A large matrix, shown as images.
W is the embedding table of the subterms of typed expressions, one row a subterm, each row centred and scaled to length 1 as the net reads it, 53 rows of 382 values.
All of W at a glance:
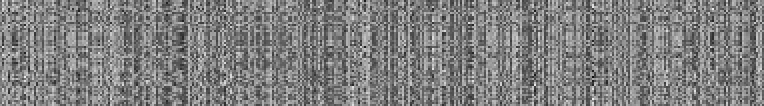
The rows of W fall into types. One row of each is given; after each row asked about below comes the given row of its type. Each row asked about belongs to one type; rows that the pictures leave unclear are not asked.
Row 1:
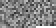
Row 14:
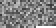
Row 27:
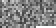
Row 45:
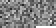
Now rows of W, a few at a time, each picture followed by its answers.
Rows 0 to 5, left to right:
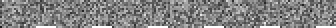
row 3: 27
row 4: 27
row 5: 45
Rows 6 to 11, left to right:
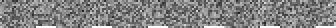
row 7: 1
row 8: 45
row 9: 45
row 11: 1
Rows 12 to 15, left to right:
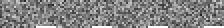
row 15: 1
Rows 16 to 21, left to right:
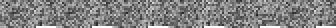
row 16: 14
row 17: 14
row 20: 14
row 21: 14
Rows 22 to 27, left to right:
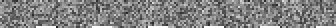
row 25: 14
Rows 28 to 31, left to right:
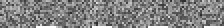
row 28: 27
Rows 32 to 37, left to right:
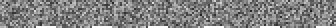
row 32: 14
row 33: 14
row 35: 1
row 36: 1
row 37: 45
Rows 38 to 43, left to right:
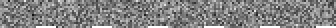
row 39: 27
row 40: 1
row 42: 14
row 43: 45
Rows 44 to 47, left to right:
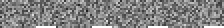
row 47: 45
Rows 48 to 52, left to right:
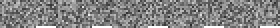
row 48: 14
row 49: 27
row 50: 1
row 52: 45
